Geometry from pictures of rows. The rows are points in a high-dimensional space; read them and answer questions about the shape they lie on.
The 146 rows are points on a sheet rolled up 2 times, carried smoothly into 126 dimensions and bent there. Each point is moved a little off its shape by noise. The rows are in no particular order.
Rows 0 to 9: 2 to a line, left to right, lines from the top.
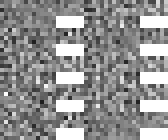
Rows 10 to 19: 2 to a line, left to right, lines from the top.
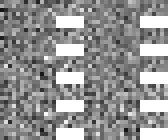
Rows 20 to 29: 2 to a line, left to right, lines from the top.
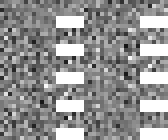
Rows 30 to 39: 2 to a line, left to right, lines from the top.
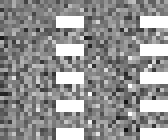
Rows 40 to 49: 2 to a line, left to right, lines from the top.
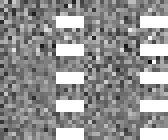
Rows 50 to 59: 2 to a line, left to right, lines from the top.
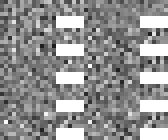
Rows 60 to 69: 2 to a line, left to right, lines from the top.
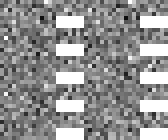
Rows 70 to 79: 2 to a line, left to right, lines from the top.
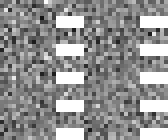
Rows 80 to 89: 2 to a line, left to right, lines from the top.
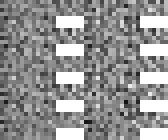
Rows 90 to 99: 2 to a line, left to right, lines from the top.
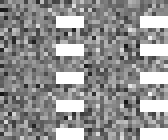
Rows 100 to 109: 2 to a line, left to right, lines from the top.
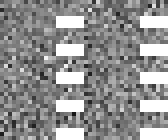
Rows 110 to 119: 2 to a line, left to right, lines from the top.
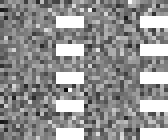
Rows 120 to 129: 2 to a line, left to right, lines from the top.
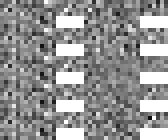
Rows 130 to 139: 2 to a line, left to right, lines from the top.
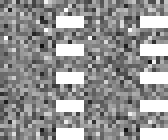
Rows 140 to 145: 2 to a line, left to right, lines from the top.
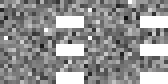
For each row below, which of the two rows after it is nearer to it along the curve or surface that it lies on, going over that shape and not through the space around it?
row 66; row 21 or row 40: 40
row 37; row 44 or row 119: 119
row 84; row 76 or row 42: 76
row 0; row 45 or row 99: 99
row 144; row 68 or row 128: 68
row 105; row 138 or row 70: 138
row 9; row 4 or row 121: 4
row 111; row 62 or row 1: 62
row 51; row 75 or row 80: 80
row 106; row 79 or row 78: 78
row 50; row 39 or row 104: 39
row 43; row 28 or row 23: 23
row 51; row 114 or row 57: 114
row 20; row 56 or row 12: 56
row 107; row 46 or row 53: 46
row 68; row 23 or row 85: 85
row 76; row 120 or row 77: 77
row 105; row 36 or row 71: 36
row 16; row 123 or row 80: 123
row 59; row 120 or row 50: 120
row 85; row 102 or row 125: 102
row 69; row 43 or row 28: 43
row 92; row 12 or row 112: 12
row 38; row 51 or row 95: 51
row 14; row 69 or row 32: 69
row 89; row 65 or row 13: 13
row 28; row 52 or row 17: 52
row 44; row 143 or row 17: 17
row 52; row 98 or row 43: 43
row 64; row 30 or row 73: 30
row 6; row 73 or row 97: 97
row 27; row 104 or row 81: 81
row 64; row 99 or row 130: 99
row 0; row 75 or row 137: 137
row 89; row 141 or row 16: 16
